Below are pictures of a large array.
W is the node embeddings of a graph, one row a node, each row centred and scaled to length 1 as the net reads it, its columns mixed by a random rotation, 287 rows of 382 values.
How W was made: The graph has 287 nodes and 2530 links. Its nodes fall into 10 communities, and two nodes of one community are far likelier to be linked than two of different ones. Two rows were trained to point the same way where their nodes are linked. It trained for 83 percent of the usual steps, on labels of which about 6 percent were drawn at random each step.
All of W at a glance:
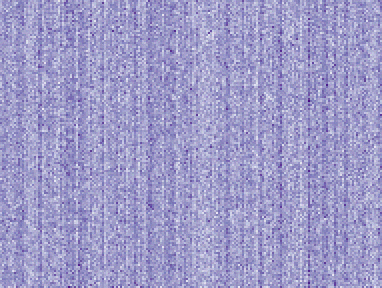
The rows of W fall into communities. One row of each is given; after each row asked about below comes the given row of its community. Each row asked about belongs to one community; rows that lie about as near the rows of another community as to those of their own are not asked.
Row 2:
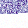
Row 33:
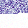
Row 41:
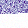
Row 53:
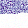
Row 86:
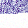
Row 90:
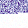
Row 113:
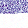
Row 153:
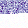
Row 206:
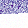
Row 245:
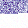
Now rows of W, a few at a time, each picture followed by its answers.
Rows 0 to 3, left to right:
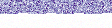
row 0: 86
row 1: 113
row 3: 206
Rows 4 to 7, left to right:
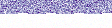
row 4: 153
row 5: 206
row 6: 206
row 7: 245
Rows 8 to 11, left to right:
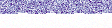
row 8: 90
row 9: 153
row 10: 86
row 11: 113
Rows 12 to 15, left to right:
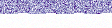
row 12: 113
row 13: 41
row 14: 206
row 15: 53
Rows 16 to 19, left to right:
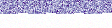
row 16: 245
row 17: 90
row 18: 2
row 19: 41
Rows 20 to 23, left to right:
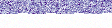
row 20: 206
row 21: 245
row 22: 41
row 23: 2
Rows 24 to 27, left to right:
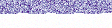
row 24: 33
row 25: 41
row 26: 2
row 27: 2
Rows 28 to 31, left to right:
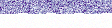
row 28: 113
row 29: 41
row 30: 153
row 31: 153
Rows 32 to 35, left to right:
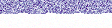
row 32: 33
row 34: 113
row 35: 113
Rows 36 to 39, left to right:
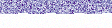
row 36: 86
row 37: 53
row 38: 53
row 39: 113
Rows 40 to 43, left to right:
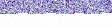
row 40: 53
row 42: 33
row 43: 41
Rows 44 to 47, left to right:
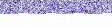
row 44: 245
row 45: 86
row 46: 153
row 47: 245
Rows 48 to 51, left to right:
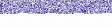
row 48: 41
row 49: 33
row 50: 90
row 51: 153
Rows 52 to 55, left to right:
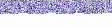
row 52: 90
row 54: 33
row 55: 113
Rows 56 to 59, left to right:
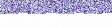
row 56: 90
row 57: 41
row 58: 113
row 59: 33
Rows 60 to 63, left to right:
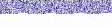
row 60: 86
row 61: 86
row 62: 113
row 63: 113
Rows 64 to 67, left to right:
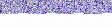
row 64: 41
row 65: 33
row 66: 53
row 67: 53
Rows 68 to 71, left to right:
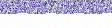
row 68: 53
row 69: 2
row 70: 2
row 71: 206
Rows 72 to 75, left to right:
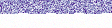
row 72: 41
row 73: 90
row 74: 33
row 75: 53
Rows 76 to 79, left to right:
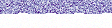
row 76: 33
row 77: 33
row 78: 206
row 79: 206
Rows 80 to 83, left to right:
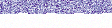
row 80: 41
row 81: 206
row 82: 245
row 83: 2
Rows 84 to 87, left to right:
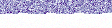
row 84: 33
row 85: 90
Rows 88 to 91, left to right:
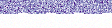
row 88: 113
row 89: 153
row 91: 206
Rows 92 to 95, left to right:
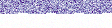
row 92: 153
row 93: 90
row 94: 41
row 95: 206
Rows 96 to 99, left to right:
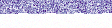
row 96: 206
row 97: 113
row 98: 41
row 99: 41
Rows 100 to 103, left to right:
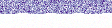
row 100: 153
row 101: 41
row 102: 113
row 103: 2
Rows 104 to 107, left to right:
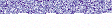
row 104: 153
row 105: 90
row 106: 206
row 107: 53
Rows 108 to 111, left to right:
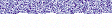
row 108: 33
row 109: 153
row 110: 206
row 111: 113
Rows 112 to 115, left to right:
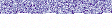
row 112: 86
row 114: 206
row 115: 33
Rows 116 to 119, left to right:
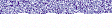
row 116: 2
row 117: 33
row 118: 53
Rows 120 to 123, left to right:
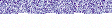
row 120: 206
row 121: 86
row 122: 90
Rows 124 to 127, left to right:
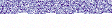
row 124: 53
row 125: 2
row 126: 2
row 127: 33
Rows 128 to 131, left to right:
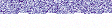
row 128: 90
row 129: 33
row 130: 41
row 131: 33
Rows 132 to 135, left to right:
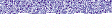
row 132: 2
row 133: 245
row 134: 153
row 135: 86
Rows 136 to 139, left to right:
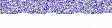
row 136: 53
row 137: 90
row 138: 53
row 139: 2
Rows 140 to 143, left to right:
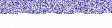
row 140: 245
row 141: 113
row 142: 53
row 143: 33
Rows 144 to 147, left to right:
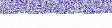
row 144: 86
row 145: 2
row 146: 245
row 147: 153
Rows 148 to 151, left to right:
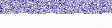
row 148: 41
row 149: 113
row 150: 206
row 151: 206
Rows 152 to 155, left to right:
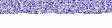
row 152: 90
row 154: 206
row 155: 53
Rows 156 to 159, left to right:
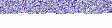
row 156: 113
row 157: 2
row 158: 206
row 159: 41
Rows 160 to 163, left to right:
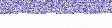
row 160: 206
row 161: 2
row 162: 206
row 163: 153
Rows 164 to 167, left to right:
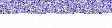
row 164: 153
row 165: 90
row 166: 90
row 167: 206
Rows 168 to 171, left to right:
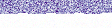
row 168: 206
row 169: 206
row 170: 41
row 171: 53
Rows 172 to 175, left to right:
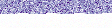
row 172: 153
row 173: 33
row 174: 245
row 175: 153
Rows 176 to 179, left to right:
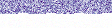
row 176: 90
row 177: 113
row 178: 2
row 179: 41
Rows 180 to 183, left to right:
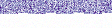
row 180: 113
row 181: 53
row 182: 53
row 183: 86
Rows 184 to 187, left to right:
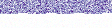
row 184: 86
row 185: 2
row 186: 153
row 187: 90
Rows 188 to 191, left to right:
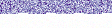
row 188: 41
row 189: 33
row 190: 90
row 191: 245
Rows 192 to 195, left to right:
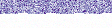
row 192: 86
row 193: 90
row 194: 245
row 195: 33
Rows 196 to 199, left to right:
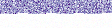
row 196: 86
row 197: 113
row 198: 33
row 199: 113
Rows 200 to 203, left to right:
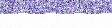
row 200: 113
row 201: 53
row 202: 245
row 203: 153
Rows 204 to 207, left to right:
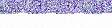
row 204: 113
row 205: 2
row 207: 2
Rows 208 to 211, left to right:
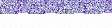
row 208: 206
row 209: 53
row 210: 245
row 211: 41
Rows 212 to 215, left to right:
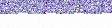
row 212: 206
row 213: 206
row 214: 245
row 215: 90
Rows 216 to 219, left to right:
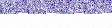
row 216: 41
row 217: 86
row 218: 245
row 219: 41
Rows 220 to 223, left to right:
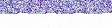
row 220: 33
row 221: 33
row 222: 33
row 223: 41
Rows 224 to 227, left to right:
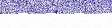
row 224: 206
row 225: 33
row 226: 86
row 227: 41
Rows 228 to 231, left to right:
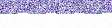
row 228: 53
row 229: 53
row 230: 41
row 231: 53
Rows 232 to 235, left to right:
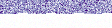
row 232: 53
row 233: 2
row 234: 86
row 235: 33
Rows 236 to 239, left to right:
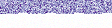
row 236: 33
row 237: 33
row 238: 90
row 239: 53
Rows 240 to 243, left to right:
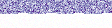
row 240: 153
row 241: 113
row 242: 153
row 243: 33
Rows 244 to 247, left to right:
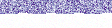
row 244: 206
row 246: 90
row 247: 53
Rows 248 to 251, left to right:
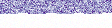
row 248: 41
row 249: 206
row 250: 113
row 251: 41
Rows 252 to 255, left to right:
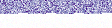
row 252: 245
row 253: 33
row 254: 33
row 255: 153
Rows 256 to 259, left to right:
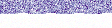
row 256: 113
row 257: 41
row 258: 245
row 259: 53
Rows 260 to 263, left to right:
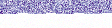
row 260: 53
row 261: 41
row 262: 86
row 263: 113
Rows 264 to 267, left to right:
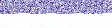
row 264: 153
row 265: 153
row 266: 113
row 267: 2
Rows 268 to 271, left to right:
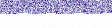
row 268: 2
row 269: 245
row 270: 41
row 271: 153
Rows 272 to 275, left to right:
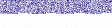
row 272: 90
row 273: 245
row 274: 86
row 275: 153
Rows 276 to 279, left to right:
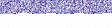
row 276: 53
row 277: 245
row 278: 206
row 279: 206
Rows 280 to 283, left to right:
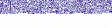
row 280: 41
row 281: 245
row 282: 41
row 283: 41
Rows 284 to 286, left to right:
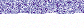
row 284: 33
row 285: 86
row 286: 153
